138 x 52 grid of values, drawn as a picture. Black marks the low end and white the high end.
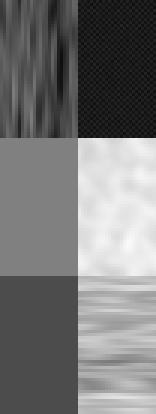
It is made of 3 by 2 panels. Panel 1,1: low, streaked downward. Panel 1,2: very low, checkered, faint in contrast. Panel 2,1: middling, flat. Panel 2,2: very high, blotchy, faint in contrast. Panel 3,1: low, flat. Panel 3,2: high, streaked across.
